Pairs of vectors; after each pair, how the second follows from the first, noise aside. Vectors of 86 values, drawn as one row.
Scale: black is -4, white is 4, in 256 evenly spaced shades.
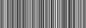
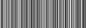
wrapped around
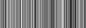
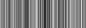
wrapped around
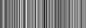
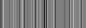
partly zeroed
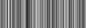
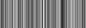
wrapped around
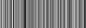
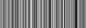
wrapped around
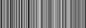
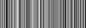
wrapped around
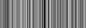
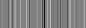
partly zeroed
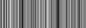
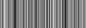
wrapped around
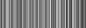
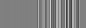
partly zeroed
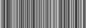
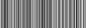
sign-scrambled
